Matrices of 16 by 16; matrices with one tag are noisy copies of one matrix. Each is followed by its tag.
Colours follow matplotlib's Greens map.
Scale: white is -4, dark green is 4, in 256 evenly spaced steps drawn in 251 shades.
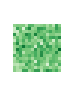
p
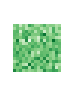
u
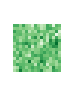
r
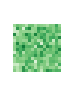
p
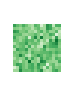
r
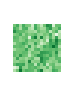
r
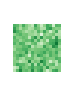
r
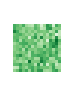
r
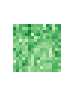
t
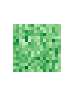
u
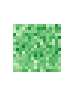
p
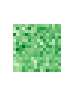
p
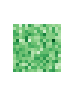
u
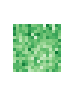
t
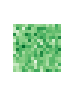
p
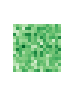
p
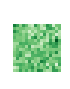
r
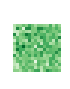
p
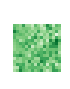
r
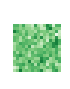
r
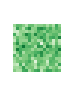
p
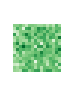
p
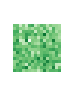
u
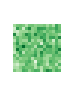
p
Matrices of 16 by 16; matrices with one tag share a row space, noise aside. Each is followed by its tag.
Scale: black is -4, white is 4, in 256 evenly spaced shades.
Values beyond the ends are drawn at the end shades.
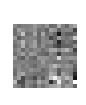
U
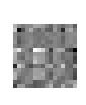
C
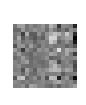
U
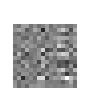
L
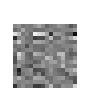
C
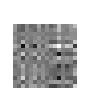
U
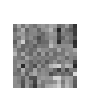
U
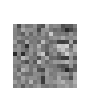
L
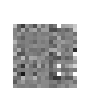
U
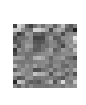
C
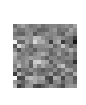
C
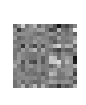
U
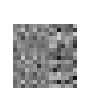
U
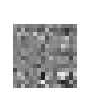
L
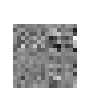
U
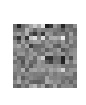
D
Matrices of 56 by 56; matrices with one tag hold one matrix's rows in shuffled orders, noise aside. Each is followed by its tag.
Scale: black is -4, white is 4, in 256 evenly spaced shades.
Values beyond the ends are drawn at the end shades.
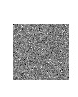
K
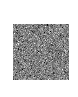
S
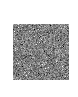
S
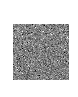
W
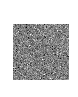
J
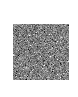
J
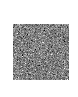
W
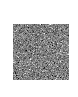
J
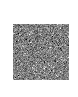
J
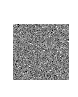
J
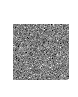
J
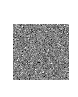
W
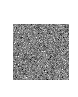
S
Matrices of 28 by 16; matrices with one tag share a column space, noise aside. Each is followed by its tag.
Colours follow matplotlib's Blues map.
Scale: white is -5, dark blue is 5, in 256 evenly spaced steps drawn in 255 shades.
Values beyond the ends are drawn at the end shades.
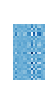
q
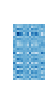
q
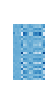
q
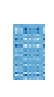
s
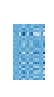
q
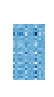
q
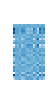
s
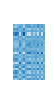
q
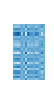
q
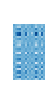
q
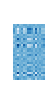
s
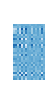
s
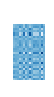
q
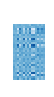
s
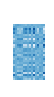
s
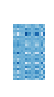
q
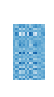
q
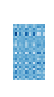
q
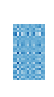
q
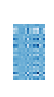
s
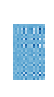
s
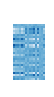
s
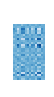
s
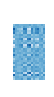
s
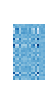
s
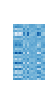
q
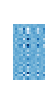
s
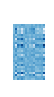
s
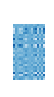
s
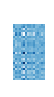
q
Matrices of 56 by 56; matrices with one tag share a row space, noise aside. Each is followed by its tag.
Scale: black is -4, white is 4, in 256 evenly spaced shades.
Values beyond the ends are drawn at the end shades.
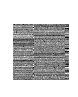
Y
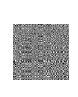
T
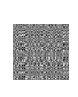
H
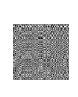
T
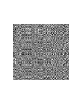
T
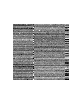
Y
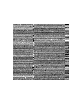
Y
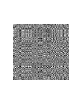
T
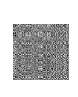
T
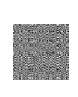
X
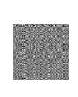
H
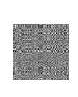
T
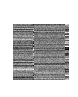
Y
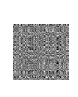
X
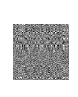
H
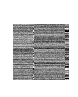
Y
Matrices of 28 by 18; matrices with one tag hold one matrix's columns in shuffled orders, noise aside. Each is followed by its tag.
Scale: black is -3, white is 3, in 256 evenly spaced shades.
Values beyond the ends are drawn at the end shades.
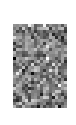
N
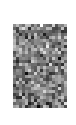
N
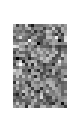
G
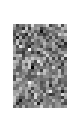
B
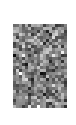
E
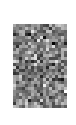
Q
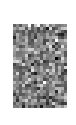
N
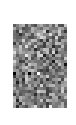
E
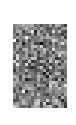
Q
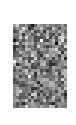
G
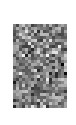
E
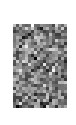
N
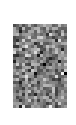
E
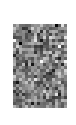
G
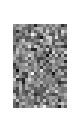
E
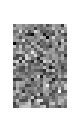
Q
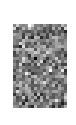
N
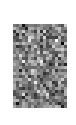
G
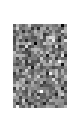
G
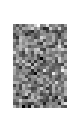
N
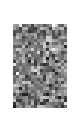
N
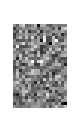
G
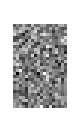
E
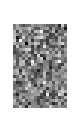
G
